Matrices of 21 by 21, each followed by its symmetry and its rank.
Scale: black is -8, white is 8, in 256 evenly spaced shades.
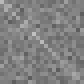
symmetric, full rank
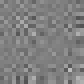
symmetric, rank three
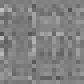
neither, rank three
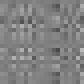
neither, rank two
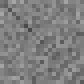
symmetric, full rank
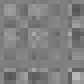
symmetric, rank two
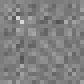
symmetric, rank three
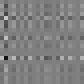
neither, rank one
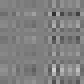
neither, rank one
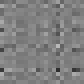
neither, rank two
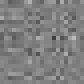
neither, rank three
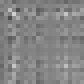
symmetric, rank two
